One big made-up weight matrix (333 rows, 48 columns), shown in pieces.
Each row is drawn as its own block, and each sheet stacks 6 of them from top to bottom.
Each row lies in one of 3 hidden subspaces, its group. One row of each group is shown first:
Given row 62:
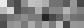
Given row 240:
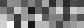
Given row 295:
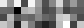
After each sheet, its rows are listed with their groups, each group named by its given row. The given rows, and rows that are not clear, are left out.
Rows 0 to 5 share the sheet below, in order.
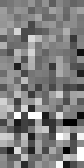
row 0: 240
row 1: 240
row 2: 295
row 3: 240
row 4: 295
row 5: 295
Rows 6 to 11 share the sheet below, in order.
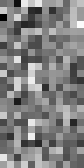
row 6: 240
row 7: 240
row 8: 240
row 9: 295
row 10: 240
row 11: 240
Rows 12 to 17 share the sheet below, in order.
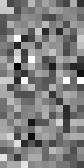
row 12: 62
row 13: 295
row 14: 295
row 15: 62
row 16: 240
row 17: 240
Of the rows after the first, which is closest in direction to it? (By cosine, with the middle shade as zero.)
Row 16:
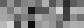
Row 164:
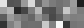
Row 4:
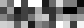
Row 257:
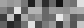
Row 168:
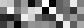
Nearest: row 4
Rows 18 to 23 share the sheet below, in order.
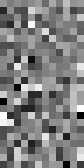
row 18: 240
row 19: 62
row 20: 295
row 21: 240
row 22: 62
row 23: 295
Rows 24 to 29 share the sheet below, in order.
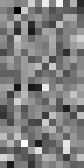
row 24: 295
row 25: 295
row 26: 62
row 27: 295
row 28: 62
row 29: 62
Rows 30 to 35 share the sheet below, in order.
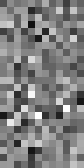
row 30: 240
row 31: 62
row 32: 295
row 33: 295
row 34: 295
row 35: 240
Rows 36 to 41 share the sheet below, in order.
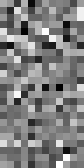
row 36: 295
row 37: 62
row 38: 240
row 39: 295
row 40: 240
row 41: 295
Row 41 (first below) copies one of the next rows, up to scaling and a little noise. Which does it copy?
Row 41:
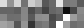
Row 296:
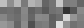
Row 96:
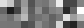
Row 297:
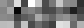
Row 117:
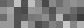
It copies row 296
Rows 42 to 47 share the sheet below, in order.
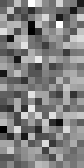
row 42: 295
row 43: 295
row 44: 240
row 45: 240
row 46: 240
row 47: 62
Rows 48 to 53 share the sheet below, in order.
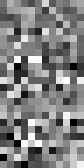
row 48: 62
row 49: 295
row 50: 295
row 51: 295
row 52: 240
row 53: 240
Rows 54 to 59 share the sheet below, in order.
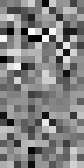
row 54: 62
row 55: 62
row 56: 295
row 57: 240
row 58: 62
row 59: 240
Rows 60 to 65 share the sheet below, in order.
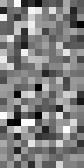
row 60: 240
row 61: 295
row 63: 295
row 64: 295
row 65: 295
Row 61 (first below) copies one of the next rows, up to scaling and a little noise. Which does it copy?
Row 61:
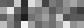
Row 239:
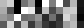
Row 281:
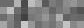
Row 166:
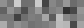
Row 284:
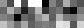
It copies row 281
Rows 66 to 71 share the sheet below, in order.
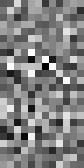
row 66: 295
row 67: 240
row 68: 62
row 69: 240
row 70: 240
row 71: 295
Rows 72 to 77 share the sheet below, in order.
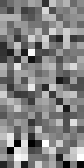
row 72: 62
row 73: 240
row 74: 295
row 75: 62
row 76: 240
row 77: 295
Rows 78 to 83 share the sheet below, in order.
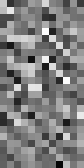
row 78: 62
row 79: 62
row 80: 62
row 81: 295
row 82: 62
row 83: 62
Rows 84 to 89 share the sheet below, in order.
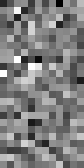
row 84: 295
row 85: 295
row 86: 240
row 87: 62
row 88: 240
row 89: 62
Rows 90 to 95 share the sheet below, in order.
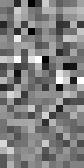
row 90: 295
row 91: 295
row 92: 295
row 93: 295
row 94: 62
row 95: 62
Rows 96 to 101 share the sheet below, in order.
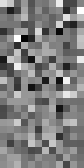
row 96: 295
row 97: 295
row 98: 62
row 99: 295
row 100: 295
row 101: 62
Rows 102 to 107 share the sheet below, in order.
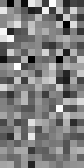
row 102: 62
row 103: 62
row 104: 295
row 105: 295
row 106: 240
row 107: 240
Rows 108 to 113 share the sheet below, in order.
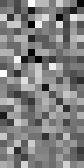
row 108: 295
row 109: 240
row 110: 240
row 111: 62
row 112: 62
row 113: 295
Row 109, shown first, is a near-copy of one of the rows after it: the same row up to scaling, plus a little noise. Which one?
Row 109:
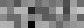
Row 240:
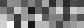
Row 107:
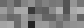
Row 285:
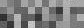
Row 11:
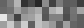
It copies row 107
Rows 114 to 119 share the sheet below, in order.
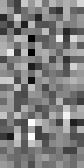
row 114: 240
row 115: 240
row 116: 240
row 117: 295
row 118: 240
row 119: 295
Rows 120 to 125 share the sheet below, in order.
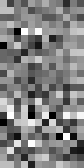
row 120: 62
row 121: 240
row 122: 240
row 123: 240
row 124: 62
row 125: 295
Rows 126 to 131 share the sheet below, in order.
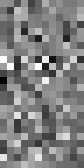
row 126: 295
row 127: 62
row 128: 62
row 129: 62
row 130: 295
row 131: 240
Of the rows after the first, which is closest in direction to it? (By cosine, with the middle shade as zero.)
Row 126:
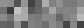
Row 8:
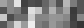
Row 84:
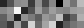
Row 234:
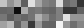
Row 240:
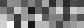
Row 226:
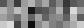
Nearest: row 84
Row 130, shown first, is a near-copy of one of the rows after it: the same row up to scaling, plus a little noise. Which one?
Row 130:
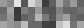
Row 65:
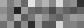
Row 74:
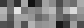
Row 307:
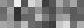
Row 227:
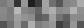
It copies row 307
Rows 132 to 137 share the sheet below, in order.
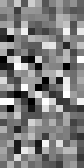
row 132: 295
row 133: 62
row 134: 62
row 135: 62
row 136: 240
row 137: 295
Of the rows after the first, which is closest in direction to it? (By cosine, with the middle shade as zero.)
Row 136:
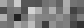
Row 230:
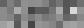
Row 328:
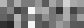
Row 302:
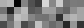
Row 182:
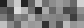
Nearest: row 328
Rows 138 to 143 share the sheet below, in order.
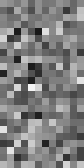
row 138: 295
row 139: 295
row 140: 240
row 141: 295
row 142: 240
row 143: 295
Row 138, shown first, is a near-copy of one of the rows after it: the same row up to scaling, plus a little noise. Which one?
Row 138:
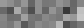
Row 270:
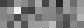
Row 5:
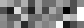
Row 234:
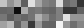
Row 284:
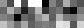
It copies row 5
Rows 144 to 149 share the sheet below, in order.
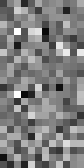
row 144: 62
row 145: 295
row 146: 295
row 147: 295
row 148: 295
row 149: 240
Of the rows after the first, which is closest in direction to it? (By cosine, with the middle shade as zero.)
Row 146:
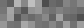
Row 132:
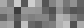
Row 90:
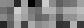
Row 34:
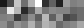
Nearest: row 34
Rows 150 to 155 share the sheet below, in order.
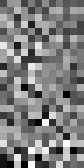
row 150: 240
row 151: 240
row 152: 240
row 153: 62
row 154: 62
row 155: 240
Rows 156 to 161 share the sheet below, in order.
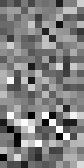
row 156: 295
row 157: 62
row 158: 240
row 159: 62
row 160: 62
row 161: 240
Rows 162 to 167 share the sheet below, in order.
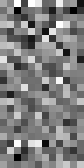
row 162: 295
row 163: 62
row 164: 62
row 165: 62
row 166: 295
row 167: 295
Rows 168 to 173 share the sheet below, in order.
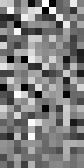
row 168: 62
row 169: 240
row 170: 62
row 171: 62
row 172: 240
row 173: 240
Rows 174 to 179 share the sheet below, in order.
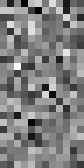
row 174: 62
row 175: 295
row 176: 295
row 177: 62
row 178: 240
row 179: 240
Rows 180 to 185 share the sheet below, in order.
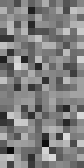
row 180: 240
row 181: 62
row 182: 62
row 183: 295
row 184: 62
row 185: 62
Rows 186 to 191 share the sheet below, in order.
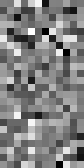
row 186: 295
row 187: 62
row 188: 240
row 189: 62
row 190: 240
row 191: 295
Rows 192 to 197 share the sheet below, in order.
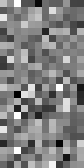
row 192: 240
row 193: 62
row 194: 62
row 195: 295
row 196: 240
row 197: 295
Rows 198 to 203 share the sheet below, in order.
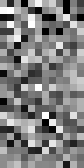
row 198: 62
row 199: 295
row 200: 240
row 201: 240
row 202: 62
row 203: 62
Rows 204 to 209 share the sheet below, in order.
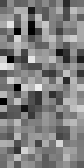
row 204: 240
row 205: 295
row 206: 62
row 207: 240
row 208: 295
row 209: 295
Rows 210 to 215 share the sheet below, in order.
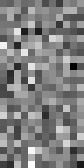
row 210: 295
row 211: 240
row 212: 240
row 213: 62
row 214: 295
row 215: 240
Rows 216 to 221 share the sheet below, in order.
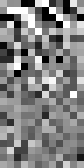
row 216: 62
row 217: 240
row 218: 295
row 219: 62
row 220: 62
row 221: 295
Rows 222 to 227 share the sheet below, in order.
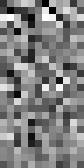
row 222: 62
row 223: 240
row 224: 62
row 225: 295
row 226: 240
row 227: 295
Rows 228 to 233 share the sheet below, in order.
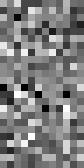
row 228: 240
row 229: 240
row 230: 240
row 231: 62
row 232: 240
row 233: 62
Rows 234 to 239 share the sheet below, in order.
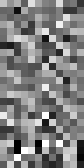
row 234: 295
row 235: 62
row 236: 62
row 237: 62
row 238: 62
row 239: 295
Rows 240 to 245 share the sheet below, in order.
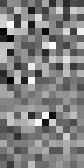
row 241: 62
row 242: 240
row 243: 62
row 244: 62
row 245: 240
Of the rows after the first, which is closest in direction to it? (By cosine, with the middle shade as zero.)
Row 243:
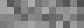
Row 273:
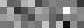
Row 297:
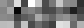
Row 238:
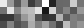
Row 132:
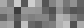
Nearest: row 273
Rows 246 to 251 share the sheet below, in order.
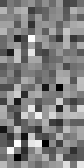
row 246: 240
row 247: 240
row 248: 295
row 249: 295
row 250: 240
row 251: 295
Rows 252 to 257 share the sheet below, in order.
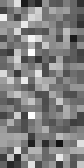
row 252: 240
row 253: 240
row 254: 240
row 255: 62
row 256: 295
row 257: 295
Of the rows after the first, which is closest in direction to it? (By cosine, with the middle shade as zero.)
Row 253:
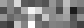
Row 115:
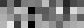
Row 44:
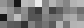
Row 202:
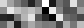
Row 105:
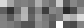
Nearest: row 202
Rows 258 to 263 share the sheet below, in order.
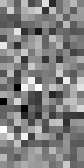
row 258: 62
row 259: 240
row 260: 295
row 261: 240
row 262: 240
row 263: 240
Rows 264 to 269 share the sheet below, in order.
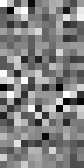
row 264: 295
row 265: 295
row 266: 240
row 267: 295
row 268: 62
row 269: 240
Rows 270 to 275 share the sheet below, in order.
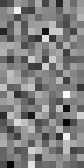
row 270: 295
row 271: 62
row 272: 62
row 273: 62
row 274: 62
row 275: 240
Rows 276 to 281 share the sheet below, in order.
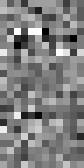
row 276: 62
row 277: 295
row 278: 240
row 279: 240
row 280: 240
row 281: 295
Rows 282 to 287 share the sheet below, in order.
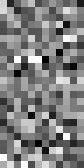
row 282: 62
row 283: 295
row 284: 295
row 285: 240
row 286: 62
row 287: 240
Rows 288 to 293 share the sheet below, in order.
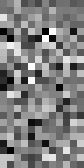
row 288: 240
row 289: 62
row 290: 240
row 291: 295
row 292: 240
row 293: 62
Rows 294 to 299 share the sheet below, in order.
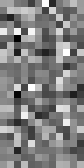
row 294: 62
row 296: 295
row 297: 295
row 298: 62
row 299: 295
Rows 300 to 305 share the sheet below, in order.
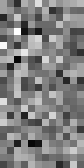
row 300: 240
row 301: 240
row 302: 295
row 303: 240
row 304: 62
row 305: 295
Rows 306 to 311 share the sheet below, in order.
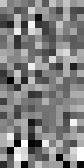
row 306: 240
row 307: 295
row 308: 240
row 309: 240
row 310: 240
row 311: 295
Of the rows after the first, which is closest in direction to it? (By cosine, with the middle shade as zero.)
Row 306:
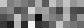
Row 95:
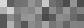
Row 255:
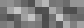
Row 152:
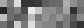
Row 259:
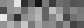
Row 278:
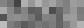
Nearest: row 152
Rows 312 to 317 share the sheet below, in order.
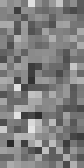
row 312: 295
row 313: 295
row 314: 240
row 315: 240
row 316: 240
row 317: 62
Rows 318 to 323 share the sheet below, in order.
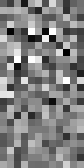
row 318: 62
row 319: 62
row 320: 295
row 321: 62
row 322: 295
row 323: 295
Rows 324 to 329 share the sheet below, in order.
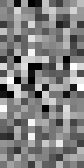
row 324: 295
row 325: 240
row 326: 240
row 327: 62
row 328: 240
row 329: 295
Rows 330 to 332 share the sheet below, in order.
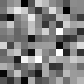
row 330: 62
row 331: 295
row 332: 240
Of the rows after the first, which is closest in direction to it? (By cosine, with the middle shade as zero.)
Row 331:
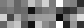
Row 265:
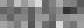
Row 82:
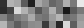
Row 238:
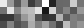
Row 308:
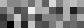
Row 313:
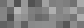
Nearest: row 265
